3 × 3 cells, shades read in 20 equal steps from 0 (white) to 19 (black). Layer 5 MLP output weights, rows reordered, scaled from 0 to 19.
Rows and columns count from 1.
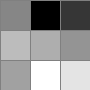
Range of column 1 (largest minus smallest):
4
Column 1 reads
9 5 7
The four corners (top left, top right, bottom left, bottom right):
9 15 7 2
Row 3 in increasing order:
0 2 7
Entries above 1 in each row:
3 3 2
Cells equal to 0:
1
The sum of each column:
21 25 25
